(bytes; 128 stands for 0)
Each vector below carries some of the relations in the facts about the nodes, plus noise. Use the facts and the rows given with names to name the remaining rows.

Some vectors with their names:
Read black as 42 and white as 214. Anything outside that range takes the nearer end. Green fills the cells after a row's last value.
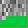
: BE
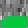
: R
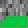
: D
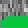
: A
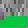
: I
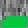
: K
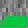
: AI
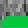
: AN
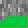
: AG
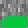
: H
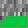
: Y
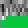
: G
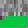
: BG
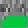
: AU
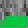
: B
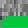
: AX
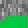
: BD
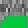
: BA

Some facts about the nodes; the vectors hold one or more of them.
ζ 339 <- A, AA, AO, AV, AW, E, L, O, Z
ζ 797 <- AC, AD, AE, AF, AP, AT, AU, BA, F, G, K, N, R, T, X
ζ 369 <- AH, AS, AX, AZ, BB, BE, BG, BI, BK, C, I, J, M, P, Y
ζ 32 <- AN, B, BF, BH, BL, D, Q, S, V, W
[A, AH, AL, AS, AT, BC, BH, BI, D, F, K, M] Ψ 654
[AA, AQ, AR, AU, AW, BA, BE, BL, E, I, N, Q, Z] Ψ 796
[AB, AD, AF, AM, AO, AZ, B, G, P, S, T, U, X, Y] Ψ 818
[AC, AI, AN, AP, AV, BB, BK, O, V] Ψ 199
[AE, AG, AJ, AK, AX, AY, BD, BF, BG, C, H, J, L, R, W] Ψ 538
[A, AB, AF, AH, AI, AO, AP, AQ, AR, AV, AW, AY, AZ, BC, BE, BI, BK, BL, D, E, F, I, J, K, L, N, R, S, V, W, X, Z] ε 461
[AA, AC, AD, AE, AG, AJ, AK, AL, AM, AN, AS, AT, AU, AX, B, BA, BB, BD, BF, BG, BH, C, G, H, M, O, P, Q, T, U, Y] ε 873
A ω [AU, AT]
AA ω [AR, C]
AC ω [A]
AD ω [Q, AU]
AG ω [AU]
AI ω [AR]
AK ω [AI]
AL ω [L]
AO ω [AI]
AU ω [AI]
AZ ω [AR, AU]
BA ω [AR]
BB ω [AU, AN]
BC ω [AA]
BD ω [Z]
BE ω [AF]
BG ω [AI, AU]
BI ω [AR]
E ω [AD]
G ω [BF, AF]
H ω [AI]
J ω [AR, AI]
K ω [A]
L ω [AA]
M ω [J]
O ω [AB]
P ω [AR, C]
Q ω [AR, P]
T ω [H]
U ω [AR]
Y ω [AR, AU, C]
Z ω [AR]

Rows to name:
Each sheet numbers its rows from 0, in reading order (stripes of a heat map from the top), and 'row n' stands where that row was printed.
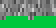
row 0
AZ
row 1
AV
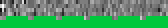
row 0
AB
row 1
BL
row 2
W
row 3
AP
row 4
AM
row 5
X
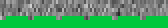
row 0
N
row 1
BK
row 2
AE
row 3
AH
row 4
S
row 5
BC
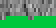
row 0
Q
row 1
J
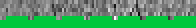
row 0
AY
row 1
BH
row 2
T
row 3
AO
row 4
BF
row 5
M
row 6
BB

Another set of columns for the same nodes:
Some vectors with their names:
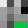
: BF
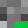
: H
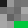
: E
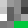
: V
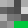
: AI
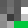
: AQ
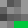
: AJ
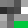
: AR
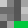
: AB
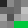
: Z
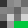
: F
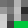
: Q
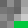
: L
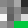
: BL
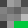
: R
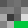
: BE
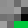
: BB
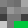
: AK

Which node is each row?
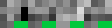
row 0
AC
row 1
O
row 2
BI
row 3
AM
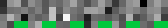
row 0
AU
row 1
AY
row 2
AT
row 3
G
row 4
AA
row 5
BA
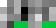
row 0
AN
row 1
A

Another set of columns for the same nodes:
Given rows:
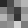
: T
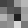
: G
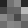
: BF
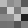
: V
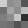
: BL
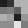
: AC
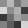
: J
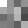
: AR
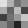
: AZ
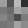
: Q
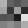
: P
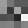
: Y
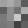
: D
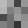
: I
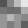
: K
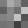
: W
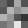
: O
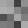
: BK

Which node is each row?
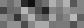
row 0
B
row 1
AE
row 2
AY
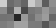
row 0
U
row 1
AB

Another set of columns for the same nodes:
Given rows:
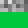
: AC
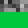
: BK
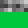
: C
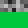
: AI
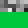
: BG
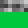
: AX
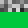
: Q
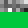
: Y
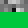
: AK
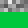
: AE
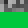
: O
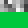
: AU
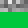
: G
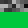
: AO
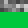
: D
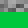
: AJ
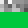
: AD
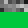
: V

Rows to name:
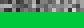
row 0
L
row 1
AB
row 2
U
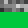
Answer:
BL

